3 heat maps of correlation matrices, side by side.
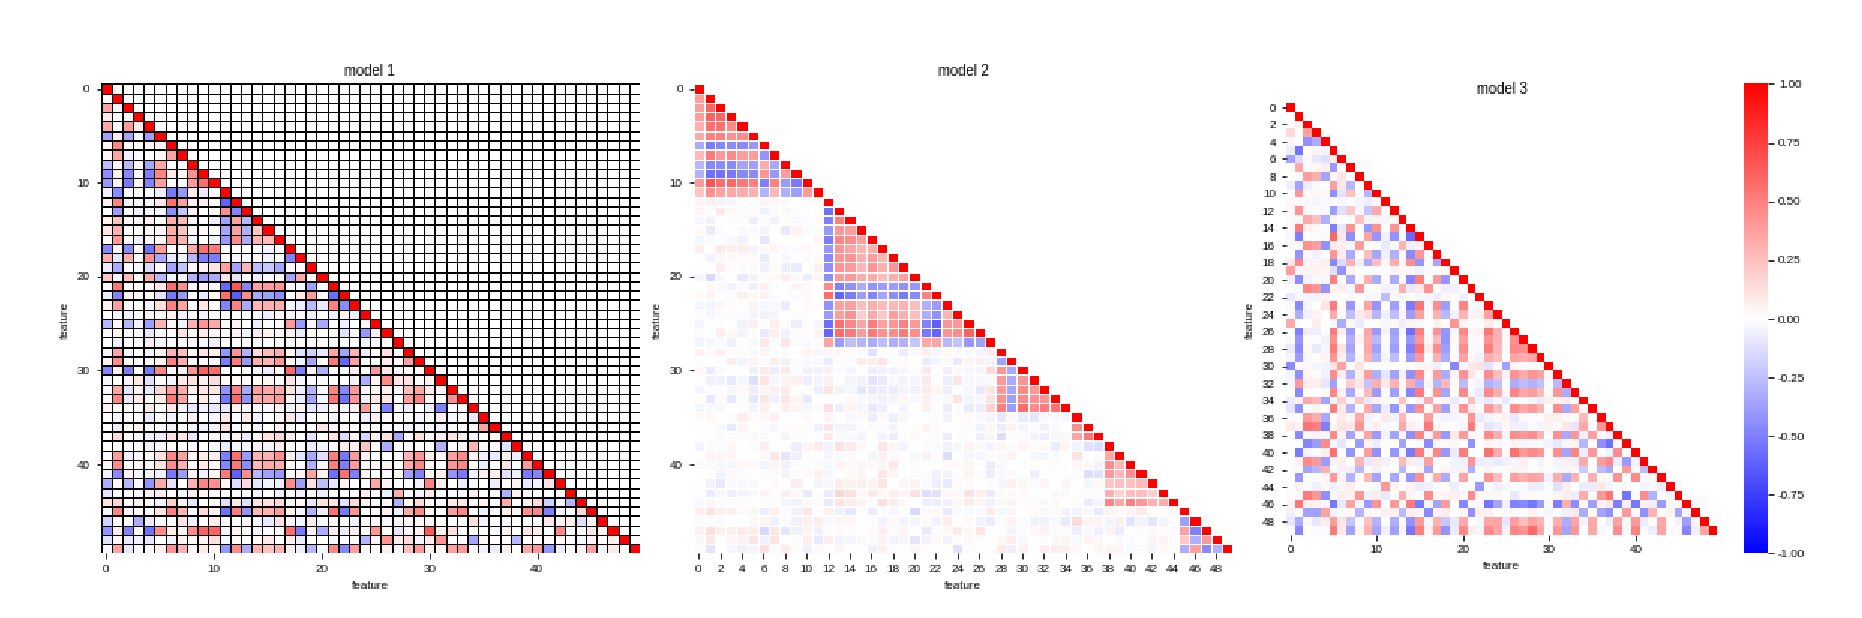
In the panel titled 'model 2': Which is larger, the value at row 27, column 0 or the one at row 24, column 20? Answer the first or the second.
the second
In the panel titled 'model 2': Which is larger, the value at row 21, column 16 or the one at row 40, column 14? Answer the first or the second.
the second
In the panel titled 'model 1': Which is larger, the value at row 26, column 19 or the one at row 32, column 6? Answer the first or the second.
the second
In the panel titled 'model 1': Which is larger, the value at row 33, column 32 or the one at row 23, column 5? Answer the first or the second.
the first
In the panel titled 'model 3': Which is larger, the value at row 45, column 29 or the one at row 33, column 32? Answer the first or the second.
the first
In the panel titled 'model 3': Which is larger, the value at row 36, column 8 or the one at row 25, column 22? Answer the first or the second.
the first
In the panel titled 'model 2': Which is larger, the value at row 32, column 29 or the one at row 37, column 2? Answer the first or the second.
the second
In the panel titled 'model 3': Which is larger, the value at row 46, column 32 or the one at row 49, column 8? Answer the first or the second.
the first
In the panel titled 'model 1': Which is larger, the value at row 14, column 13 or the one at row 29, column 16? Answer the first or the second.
the second
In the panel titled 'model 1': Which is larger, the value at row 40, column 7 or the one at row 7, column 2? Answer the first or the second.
the first
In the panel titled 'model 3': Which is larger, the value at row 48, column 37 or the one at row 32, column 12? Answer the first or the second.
the second
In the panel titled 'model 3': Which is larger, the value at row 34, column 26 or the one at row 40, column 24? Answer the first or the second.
the second
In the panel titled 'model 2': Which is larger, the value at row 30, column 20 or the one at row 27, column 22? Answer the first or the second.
the second
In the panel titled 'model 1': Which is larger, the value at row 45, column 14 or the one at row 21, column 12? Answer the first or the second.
the second
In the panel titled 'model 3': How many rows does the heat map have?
50
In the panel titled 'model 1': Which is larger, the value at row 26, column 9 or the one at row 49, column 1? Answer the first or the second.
the second
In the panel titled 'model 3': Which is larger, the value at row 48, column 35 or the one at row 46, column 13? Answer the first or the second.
the first
